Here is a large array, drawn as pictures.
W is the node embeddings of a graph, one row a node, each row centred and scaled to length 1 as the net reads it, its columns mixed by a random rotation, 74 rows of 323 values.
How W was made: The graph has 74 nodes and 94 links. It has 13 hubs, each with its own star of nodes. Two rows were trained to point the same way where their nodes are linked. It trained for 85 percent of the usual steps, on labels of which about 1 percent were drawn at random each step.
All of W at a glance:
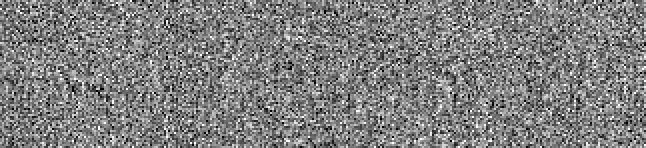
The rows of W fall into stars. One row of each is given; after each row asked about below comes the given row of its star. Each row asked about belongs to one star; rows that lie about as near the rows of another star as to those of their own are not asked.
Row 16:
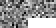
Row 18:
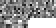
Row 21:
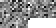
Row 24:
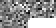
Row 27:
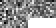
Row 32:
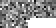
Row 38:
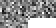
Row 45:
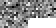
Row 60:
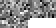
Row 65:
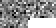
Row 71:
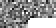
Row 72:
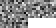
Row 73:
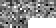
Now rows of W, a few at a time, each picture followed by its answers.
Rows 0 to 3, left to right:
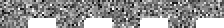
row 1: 16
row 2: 27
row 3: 24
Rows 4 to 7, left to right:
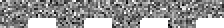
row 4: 38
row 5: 71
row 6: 60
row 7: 73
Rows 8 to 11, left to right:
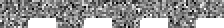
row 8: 18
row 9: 45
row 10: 24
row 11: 65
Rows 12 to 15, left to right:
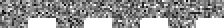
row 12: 38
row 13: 73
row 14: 18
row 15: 65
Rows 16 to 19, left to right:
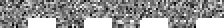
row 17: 73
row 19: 65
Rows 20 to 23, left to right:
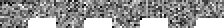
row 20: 24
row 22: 60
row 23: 71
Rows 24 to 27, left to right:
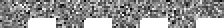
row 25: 60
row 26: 45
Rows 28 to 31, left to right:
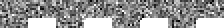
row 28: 72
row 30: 60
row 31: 45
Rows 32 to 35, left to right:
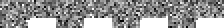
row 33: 45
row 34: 45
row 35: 73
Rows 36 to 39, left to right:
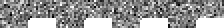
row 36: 60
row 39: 73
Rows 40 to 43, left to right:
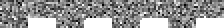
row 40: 27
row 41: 73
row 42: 38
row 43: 45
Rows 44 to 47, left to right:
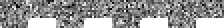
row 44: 16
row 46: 18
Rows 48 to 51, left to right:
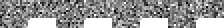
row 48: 38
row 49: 71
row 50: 38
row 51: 32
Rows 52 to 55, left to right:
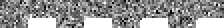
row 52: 16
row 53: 27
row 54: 71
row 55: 38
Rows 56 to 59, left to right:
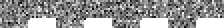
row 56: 71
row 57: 60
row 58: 65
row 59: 16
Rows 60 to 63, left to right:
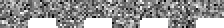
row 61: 65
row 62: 21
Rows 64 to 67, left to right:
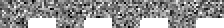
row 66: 24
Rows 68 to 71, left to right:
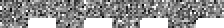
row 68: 27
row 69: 21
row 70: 18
